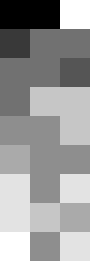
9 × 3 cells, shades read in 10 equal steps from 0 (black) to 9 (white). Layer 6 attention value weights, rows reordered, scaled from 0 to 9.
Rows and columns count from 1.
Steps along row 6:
down same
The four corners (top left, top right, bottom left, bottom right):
0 9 9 8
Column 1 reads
0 2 4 4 5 6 8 8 9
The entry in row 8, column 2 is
7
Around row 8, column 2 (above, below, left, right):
5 5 8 6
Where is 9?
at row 1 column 3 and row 9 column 1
